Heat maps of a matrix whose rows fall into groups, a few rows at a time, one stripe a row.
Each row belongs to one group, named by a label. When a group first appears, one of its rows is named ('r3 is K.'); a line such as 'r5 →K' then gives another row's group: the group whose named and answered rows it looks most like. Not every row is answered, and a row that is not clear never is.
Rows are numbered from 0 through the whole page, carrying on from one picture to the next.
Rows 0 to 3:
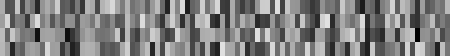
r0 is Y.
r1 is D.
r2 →Y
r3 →D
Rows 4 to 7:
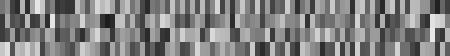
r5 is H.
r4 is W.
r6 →W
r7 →D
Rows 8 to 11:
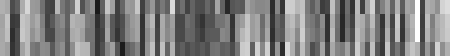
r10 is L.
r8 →L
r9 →L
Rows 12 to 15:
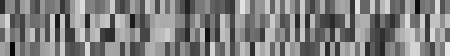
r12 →L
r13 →H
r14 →H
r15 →Y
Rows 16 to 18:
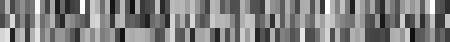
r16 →W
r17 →W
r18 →D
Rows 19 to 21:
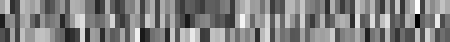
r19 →L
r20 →L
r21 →W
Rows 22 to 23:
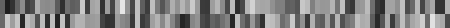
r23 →H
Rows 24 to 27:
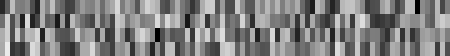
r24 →Y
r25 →H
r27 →D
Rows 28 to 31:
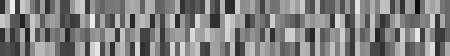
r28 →L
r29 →D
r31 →W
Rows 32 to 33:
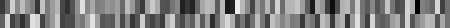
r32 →Y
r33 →D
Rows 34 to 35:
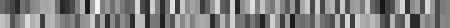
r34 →W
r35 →D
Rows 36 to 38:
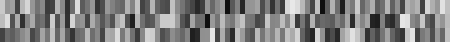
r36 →L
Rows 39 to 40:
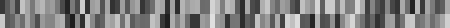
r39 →W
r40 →Y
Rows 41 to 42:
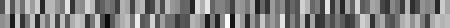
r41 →D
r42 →H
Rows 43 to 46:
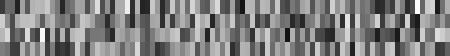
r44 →D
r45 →H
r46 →W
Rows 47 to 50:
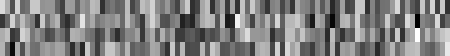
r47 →D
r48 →Y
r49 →L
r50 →Y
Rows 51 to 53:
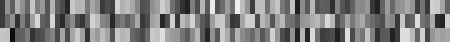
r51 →H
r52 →W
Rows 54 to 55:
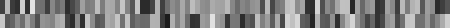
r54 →W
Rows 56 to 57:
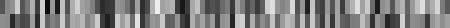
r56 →H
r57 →H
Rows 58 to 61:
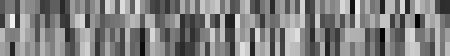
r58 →W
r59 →L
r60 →Y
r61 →Y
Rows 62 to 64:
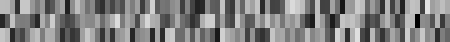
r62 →L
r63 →Y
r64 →D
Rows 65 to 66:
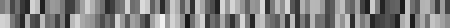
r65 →D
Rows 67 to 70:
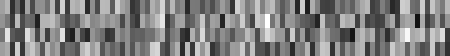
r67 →H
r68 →Y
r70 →D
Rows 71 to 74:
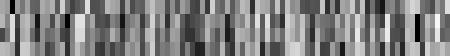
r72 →L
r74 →L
